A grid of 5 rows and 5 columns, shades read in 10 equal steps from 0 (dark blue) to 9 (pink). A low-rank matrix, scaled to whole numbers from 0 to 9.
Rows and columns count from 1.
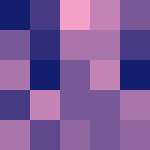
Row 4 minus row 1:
2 5 -5 -3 2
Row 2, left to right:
4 1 6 6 2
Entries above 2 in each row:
3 3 3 4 5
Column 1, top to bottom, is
0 4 6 2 6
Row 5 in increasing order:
3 4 5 5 6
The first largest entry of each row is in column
3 3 4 2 1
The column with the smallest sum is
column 2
